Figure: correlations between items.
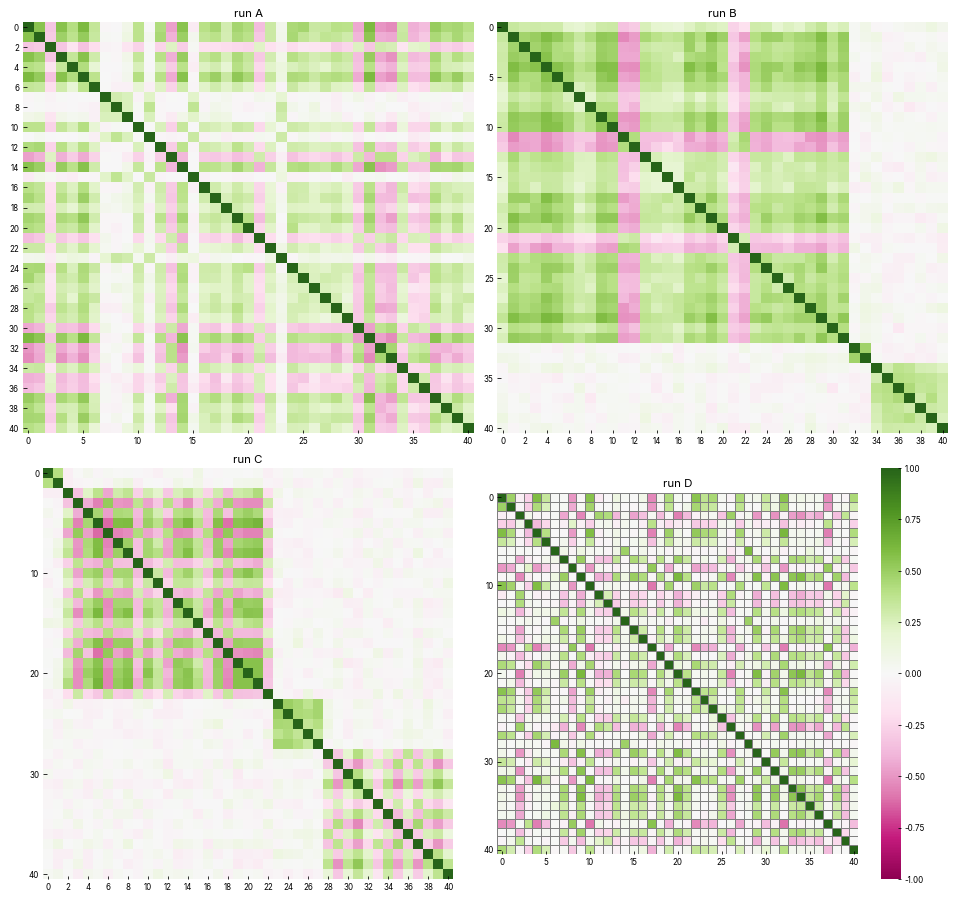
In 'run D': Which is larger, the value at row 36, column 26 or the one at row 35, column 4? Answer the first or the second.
the second
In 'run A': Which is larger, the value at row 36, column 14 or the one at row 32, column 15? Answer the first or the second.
the second
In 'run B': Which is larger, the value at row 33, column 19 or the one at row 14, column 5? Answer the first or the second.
the second
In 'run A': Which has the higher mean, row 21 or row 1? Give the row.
1
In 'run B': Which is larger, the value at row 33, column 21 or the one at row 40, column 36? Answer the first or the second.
the second
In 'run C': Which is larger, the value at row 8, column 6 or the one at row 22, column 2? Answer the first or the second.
the second
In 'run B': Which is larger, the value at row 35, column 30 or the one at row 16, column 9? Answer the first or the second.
the second
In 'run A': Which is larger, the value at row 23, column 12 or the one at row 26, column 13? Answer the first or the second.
the first
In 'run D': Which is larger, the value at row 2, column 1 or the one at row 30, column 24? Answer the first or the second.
the second
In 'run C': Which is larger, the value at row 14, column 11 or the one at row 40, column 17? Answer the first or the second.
the first
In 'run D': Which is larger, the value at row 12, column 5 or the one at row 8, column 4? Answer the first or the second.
the first
